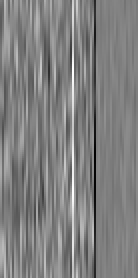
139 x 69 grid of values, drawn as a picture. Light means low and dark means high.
Seam: vertical, 70% of the way across, the right part calmer. Histogram: heavy tails on both sides. Grain: streaks running down. Odd lines: columns 37 and 48. Slope: none.
